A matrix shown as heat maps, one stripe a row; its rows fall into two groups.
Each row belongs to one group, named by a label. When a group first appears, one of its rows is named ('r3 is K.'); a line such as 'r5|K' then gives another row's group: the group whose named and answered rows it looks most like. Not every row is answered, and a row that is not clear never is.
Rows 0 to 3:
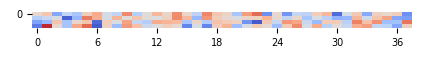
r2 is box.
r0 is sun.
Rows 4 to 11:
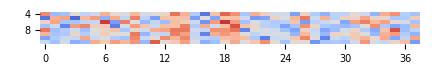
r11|sun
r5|box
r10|box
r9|sun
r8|sun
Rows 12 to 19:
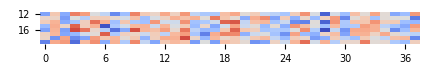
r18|sun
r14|sun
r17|sun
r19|box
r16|box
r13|sun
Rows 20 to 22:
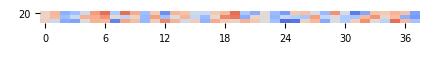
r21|sun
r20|sun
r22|sun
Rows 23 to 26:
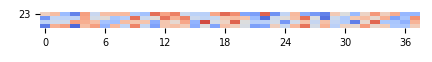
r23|sun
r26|box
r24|box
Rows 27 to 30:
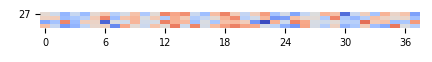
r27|sun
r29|box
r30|sun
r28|sun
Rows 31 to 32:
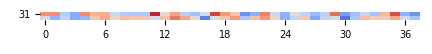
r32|sun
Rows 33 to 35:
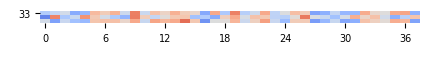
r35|sun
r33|sun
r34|box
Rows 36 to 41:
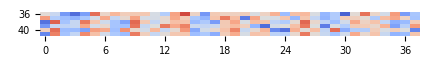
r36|sun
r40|sun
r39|box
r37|sun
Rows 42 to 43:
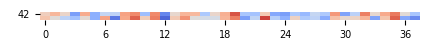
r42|sun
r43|sun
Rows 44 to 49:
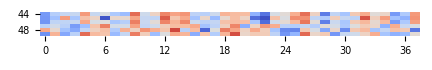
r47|sun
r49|box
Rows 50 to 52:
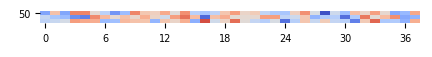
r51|sun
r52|box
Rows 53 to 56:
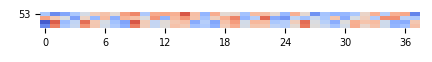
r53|sun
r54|sun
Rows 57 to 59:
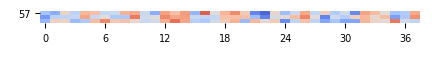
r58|box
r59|sun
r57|box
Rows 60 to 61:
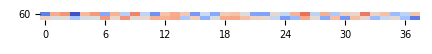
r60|box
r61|sun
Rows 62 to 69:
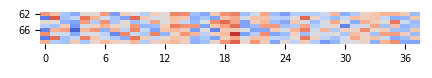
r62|sun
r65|sun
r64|sun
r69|sun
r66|box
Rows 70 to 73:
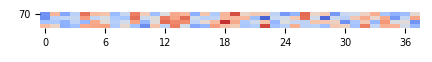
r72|sun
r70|box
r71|box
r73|sun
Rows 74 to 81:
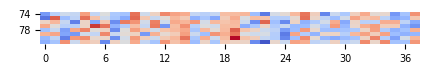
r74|box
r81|box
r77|sun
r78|box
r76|sun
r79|sun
